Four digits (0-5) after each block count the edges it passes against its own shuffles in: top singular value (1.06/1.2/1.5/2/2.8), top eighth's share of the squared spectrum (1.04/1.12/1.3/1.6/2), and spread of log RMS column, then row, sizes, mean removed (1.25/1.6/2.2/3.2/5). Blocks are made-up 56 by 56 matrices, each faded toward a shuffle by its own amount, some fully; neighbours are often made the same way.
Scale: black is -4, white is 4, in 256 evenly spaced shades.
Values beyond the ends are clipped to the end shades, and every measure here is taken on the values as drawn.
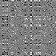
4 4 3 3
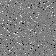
0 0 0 0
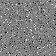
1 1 0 0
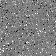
2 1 0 0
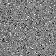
2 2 0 0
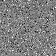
0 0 0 0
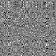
4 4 2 2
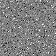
2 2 0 0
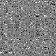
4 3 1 2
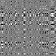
4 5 3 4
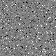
2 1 0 0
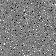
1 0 0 0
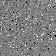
2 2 0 0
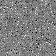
1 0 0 0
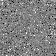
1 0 0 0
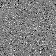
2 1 0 0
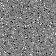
0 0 0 0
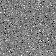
1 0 0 0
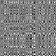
4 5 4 4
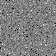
1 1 0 0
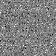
2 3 0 1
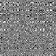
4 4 2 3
